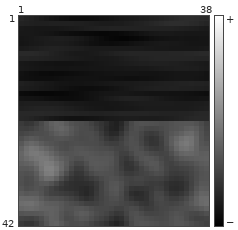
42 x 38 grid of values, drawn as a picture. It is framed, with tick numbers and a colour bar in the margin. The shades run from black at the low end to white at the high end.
The table splits into 2 rows of 1 panel. Panel 1,1: very low, streaked across, faint in contrast. Panel 2,1: low, blotchy.
